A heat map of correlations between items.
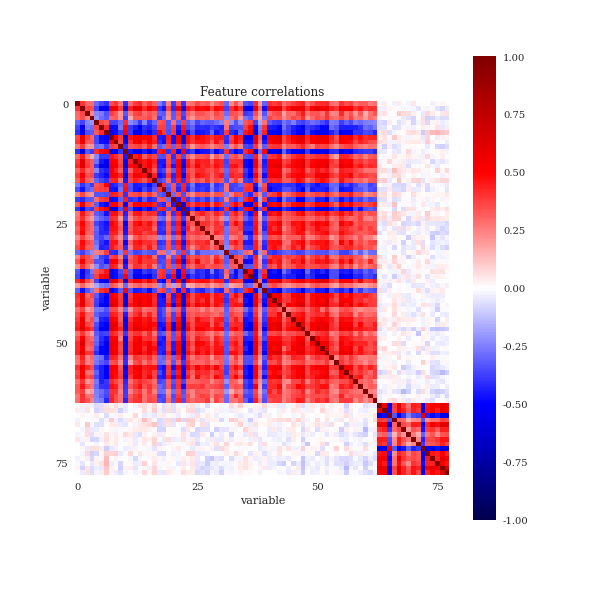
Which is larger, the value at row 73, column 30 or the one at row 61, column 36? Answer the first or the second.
the first
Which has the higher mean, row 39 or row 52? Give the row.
52
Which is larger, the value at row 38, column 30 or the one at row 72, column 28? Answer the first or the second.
the first
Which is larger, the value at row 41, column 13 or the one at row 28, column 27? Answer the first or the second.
the first
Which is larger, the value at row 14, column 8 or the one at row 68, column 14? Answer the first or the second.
the first
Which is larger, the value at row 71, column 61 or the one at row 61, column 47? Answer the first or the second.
the second
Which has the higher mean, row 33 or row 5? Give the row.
33
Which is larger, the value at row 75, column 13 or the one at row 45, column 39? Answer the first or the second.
the first
